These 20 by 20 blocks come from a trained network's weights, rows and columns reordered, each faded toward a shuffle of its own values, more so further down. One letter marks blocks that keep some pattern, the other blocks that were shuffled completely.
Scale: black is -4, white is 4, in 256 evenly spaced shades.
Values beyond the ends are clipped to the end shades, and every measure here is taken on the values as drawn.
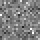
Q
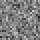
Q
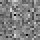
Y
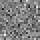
Q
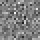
Y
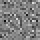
Y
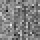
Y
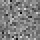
Q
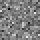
Q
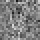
Y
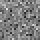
Q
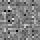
Y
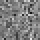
Y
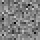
Q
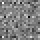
Y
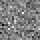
Q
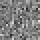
Y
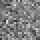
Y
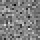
Q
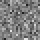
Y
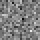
Q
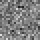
Q
